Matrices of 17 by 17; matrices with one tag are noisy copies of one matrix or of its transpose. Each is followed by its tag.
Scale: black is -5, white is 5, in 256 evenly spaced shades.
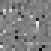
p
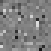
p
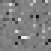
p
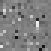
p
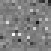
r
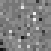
r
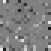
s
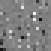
r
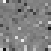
s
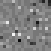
r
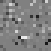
p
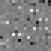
r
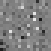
r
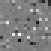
r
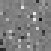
r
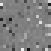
s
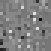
r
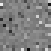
s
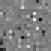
r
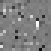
p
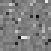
p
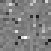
p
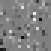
r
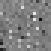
r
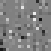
r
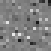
r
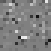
p
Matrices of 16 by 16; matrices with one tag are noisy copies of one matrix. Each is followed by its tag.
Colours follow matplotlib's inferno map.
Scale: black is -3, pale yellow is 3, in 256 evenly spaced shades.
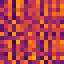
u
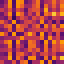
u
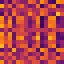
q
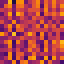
u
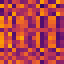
q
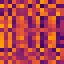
q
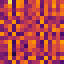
u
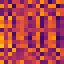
q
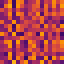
u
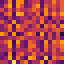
u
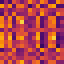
q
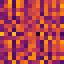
u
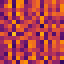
u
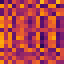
q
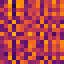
u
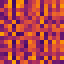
u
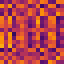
q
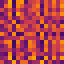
u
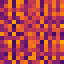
u
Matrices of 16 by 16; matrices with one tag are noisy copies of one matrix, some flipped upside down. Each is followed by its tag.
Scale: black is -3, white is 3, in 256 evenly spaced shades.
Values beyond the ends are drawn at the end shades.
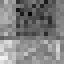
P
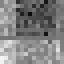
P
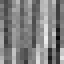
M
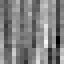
M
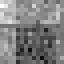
P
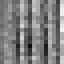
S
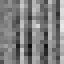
S
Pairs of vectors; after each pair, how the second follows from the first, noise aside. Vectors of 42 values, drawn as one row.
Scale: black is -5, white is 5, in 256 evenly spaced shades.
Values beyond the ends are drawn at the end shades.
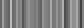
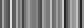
scaled up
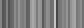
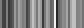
scaled up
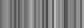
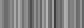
negated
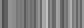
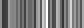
scaled up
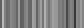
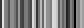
scaled up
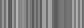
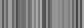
negated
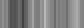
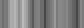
negated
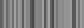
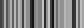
scaled up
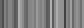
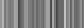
negated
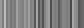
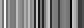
scaled up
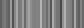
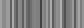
negated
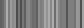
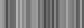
negated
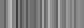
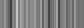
negated
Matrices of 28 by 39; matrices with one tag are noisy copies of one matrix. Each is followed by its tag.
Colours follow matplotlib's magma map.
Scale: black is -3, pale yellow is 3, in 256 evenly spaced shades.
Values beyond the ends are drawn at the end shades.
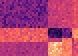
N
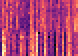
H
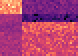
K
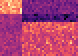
K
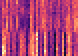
H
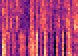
H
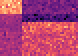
K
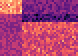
K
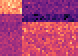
K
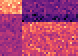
K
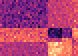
N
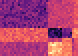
N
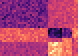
N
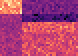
K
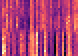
H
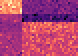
K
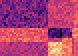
N
